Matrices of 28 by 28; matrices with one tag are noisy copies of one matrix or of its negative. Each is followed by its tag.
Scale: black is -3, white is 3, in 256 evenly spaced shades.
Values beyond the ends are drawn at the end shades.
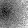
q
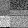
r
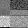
r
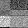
r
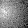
q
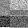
r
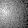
q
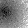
q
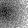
q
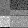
r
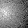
q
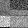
r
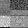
r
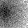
q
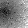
q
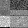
r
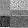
r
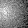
q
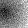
q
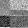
r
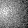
q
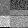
r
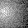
q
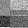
r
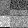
r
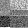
r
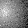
q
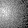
q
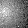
q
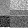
r
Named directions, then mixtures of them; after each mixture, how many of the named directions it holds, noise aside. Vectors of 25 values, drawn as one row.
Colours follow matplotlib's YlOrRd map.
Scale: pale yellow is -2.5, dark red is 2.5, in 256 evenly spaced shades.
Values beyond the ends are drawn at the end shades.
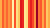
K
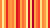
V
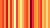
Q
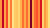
three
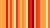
three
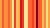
one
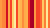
three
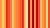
two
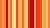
three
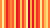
one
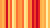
three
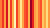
one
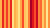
two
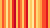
three
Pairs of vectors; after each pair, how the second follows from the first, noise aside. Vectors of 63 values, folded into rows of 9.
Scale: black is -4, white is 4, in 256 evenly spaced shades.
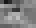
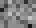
shuffled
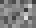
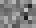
negated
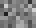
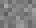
shrunk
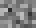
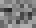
sign-scrambled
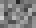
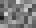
negated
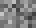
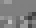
partly zeroed
